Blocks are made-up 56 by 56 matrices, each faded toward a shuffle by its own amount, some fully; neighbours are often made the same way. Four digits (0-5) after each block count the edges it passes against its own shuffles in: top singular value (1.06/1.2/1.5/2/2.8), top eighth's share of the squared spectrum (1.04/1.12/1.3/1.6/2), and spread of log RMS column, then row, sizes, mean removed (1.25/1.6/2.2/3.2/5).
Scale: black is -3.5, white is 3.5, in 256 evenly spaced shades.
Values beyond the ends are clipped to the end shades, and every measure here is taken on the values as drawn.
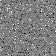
0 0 0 0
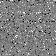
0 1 0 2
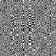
4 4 3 2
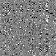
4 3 2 1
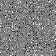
3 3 2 0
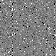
3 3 1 0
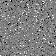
2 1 0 0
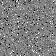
0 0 0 0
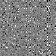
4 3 2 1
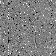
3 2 1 0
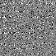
1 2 2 3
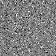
1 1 1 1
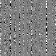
3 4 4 1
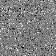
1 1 0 2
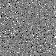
0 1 0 1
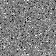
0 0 0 0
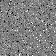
0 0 0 0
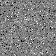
0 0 0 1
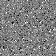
1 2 0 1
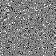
3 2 1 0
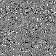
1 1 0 1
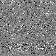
1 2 0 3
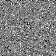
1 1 0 1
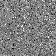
2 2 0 0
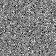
0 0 0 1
